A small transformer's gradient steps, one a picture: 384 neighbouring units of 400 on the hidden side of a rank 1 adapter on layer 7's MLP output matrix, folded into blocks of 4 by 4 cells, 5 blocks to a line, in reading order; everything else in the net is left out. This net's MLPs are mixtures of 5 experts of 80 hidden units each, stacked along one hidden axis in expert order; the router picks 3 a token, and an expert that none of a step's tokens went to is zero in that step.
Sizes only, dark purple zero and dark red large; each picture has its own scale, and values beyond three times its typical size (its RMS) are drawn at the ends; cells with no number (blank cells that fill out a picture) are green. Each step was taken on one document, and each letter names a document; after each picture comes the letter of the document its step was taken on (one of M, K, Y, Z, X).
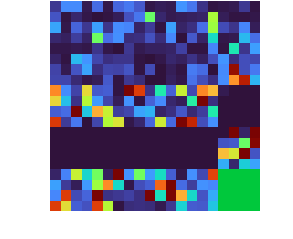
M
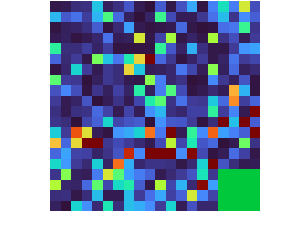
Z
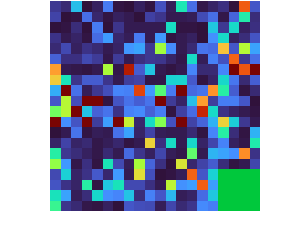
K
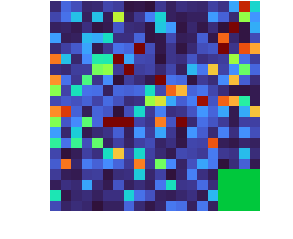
K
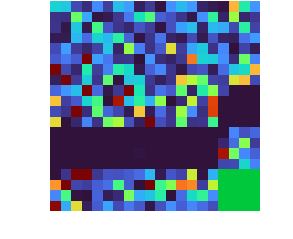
M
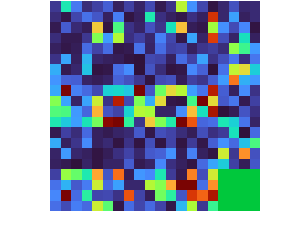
M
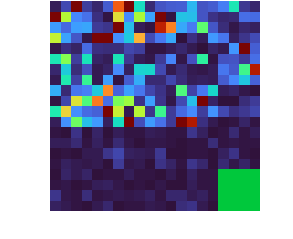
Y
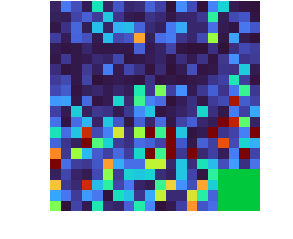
Z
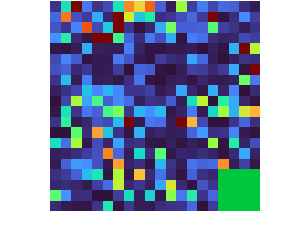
Y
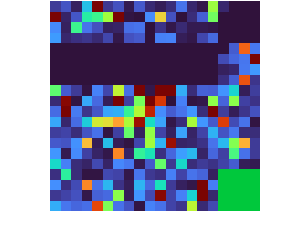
Z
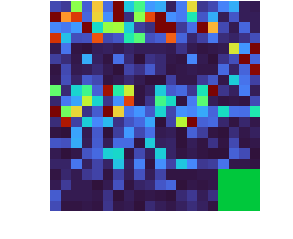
Y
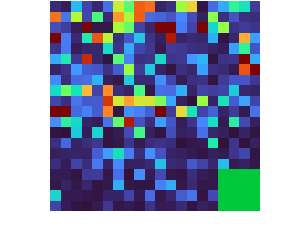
Y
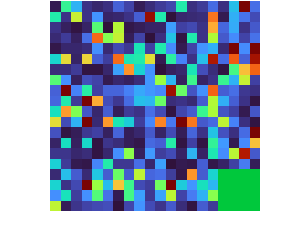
K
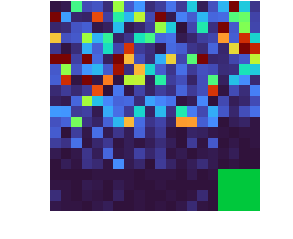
Y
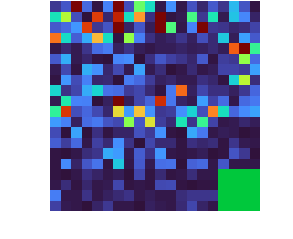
Y
